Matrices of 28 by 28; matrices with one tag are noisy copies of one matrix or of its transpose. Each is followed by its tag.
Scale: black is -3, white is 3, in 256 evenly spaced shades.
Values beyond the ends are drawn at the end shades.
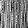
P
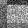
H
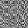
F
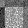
H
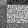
H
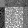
H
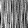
P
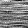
P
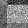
H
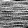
P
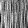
P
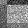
H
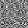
F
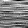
P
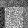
H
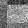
H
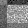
H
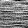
P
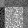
H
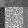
H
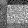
H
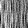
P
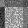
H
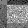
H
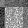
H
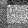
H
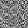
F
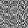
F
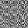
F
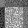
H
